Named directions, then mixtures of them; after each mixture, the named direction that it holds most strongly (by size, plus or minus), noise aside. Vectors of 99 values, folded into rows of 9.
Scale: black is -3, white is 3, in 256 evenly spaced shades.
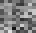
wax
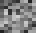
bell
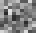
bell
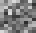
bell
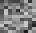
bell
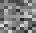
wax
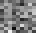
wax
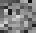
bell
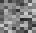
wax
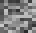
bell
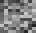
bell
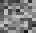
bell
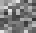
bell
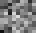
bell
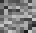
bell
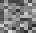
wax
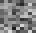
wax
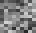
wax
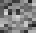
bell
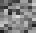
bell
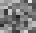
bell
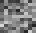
bell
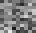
wax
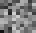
bell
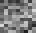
bell
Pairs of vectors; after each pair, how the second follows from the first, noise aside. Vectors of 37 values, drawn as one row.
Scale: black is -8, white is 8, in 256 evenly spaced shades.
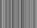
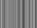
shuffled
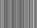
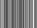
scaled up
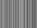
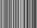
scaled up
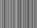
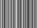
scaled up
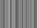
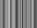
scaled up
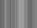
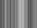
scaled up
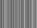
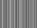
wrapped around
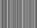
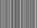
wrapped around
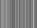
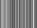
scaled up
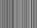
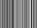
scaled up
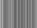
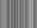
wrapped around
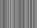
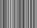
scaled up
